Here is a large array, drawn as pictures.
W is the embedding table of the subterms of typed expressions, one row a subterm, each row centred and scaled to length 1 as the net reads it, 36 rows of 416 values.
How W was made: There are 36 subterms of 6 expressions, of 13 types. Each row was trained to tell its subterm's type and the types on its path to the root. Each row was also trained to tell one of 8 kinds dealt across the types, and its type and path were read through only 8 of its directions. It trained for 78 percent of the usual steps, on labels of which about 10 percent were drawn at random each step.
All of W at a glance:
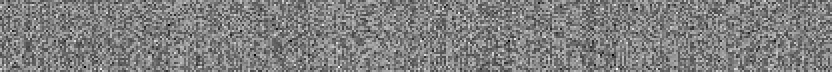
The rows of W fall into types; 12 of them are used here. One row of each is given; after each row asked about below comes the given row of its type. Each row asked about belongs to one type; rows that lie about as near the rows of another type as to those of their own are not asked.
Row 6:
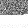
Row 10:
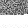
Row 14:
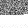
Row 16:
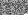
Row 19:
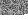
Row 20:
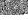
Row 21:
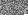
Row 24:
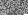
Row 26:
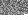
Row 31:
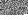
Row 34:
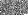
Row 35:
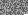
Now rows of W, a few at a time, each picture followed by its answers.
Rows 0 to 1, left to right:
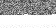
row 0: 19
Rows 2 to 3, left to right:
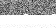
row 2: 34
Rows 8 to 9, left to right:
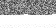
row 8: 14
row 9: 26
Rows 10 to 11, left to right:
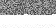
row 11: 19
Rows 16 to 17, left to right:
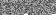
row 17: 35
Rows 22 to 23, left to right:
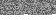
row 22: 21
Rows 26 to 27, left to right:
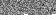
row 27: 14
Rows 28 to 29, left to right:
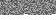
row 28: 21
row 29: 35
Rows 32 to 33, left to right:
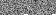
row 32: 35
